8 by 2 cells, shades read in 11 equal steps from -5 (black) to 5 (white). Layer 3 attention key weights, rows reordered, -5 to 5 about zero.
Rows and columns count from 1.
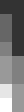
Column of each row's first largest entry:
1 1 1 1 1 1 1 1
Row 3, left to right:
-1 -3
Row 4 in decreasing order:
0 -3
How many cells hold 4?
1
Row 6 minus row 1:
4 3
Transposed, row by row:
-3 -1 -1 0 1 1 4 5 | -3 -3 -3 -3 0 0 1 1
